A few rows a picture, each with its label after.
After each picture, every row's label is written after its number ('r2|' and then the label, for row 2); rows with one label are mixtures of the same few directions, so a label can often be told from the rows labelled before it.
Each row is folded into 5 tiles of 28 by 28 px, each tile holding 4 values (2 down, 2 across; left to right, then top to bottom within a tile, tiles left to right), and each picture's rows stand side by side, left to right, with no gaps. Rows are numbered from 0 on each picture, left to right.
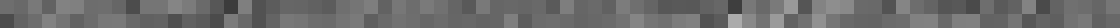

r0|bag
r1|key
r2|key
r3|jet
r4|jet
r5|key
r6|jet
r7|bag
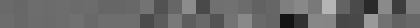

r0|jet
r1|bag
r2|key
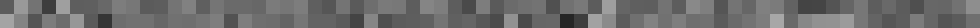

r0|bag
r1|jet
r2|jet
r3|jet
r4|key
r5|jet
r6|bag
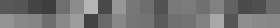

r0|key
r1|jet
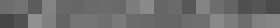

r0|key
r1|jet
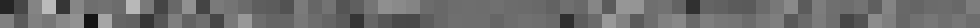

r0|jet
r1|bag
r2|jet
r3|bag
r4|bag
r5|key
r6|key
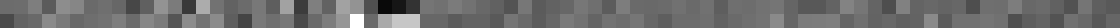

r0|bag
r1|bag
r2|jet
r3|key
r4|bag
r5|jet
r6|jet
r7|key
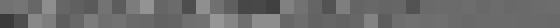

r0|key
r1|jet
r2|jet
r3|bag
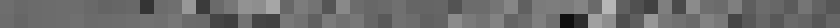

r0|jet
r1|jet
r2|bag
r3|key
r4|key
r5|key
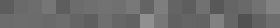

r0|jet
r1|bag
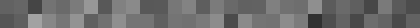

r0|key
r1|jet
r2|key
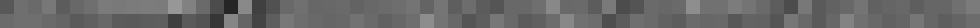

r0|jet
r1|key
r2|bag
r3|bag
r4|bag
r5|key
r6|bag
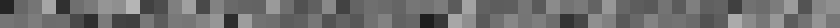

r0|jet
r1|jet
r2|bag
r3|key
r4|key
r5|key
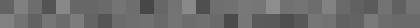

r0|bag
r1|jet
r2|key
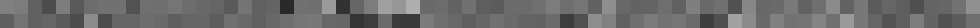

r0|jet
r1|key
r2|jet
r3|bag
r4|key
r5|key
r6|bag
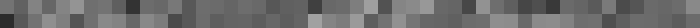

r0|bag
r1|key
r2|key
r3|jet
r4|bag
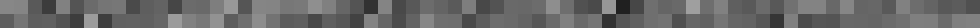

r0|jet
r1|key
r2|key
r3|bag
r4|bag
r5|jet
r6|jet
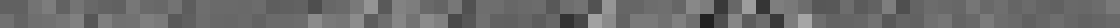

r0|jet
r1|key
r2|key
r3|key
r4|key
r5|bag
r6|bag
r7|bag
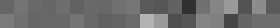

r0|bag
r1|key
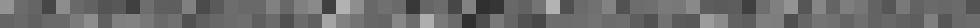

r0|jet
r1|bag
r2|bag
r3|bag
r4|jet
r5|key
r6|jet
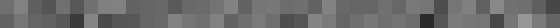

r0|jet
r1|key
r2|key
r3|bag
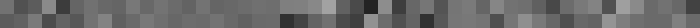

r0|bag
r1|bag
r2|key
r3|bag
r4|bag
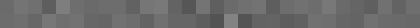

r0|bag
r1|jet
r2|key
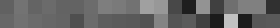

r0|jet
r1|jet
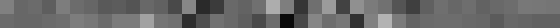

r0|jet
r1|bag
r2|bag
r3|jet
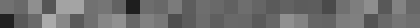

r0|bag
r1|key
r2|key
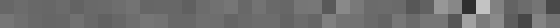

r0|bag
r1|key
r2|bag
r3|bag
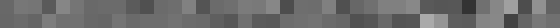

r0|bag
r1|jet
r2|jet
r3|key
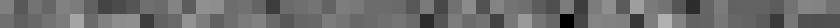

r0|jet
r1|bag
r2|bag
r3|bag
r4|bag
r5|jet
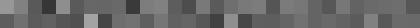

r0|jet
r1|jet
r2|jet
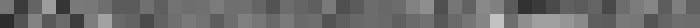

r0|bag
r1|bag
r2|bag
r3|jet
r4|key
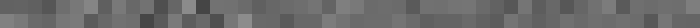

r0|key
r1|bag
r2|bag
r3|key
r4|jet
